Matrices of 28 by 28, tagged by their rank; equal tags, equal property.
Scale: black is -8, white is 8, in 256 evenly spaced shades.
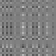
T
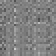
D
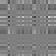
T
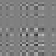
T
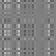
T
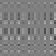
T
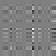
T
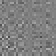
D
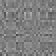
D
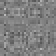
D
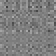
D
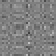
D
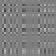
T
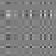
T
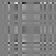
T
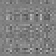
D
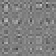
D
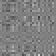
D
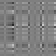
T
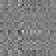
D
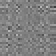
D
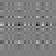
T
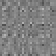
D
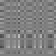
T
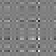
T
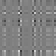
T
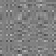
D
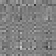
D
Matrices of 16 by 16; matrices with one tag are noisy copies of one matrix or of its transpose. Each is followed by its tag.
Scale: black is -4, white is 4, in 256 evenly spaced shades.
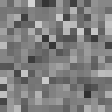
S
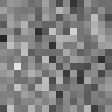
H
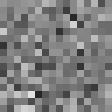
S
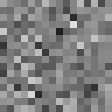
S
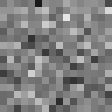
H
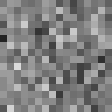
H
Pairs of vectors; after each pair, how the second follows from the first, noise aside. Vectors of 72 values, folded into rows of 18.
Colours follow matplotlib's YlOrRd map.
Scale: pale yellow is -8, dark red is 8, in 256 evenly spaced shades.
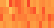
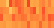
copied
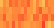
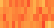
copied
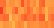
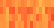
reversed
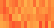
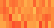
copied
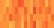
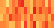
scaled up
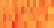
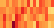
scaled up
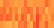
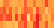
scaled up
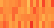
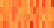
copied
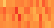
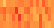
copied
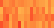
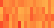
copied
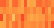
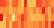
scaled up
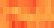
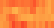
copied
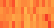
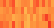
copied
